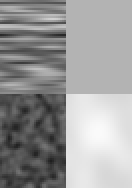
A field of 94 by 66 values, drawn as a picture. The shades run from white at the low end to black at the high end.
It is made of 2 by 2 panels. Panel 1,1: middling, streaked across, strong in contrast. Panel 1,2: low, flat. Panel 2,1: high, blotchy. Panel 2,2: very low, smooth, faint in contrast.
